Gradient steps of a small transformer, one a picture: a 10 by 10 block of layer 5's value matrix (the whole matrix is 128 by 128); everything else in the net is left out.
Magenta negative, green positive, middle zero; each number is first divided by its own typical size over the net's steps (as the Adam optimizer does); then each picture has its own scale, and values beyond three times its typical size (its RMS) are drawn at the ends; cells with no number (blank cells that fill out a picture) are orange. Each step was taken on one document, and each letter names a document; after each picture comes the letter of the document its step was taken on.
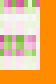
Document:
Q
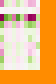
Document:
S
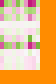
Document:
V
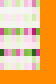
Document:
V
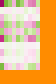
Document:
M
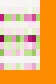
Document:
M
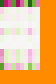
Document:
Q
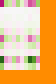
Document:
M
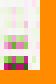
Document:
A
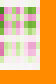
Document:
S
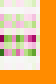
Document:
Q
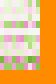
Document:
V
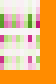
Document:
S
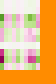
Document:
S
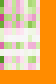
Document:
S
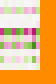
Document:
V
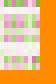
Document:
A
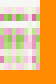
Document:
M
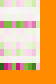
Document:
Q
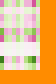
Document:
M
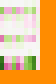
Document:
Q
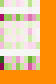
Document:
S
